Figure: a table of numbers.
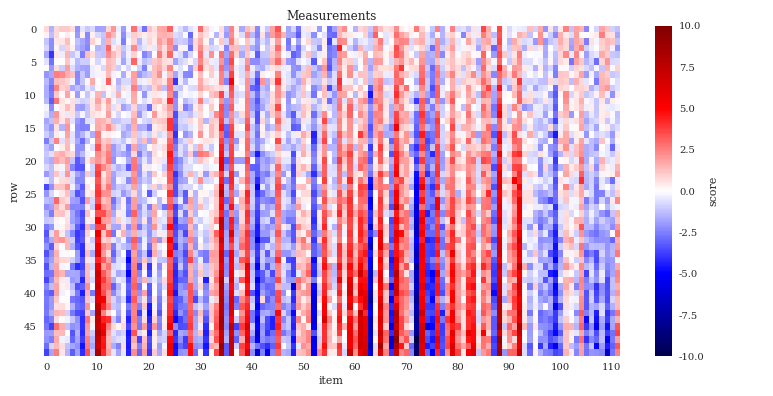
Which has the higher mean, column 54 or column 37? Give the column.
54
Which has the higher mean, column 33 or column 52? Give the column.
33
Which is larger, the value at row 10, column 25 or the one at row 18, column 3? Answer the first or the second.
the second
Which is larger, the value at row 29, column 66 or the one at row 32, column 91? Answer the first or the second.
the second
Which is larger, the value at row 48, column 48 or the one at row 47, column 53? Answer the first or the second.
the second
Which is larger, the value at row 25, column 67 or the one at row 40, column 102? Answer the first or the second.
the second
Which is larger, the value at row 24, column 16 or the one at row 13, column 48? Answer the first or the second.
the first
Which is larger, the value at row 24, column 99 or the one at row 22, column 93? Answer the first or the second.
the second
